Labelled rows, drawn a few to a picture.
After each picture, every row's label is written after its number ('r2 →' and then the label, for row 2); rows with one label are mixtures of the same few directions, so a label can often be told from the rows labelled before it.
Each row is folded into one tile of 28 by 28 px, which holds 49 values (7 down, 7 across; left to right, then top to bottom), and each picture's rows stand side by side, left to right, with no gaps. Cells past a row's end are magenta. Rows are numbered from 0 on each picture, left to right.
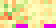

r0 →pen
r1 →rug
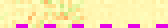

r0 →rug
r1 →rug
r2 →pen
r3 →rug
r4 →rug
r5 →rug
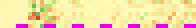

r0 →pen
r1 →pen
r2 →rug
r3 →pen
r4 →rug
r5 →rug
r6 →rug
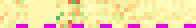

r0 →rug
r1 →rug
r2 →rug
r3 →rug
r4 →pen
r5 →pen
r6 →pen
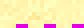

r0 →pen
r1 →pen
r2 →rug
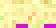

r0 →rug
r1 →rug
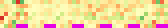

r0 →rug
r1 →rug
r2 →rug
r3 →pen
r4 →pen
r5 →rug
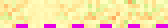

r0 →pen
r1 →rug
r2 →pen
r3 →pen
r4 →rug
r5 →pen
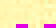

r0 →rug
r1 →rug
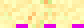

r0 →pen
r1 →rug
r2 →pen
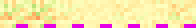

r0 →pen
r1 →pen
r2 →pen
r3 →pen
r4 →pen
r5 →rug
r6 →pen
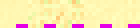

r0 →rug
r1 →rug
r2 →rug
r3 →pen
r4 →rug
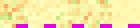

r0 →pen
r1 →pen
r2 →rug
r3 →rug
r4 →pen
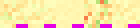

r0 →pen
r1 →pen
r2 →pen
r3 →rug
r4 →pen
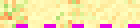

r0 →pen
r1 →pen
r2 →rug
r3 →pen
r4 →rug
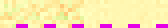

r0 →pen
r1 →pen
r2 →pen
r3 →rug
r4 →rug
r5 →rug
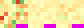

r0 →rug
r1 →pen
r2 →pen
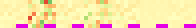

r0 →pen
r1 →rug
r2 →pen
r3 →rug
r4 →pen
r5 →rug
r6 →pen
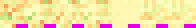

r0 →pen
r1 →rug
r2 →rug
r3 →rug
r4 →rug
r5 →pen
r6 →pen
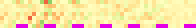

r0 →rug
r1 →rug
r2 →rug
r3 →rug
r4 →pen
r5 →pen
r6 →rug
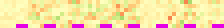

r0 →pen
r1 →pen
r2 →rug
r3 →pen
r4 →pen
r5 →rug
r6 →rug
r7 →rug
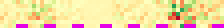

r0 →rug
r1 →pen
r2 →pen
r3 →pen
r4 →pen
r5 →rug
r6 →pen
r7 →pen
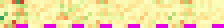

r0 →rug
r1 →pen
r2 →pen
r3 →rug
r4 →pen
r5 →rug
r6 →rug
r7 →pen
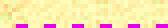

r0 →pen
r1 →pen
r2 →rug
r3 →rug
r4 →pen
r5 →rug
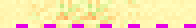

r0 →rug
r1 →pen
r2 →pen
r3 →pen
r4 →rug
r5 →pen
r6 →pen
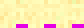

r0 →rug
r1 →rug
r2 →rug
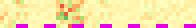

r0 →rug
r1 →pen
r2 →pen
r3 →rug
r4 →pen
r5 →pen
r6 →pen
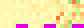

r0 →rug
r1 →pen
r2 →rug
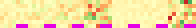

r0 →rug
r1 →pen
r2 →pen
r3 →pen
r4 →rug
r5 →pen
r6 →rug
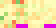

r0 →rug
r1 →pen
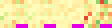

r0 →rug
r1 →rug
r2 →pen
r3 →rug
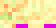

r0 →pen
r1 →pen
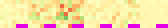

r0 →rug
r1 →pen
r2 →pen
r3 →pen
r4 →rug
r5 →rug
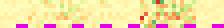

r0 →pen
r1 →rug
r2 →pen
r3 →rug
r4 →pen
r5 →rug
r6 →pen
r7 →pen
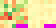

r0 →pen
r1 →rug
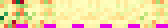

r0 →rug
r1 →rug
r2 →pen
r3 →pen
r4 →pen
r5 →rug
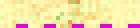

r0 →rug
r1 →pen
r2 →rug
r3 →pen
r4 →rug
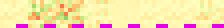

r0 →pen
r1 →pen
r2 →pen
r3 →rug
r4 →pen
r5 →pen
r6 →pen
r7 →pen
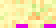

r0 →rug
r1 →pen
